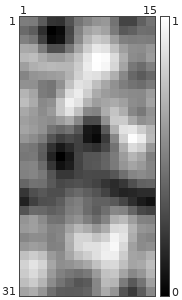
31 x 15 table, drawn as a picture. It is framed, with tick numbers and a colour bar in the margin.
The top middle is the ninth with the highest average. No overall slope runs across the table. The texture is blotchy.
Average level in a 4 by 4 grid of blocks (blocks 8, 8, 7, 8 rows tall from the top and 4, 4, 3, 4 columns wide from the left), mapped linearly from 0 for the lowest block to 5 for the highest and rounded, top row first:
2351 | 2114 | 0000 | 4353
